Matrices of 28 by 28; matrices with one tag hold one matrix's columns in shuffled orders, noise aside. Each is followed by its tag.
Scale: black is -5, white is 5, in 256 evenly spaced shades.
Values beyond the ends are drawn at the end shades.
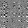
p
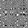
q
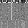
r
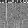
r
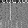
r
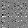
p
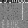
r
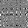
q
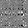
q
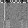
r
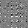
p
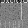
r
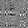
q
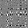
q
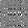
q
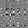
q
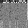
r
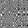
q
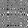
q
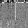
r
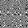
q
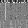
r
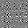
p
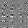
p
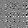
p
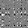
q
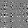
p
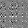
p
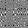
q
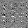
p
